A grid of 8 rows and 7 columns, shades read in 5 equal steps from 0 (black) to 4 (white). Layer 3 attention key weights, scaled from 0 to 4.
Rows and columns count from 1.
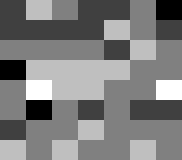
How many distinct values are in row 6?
3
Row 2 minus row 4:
1 -2 -2 -2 0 0 -1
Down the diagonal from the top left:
1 1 2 3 2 1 2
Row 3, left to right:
2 2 2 2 1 3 2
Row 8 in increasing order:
2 2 2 2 3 3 3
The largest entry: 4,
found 2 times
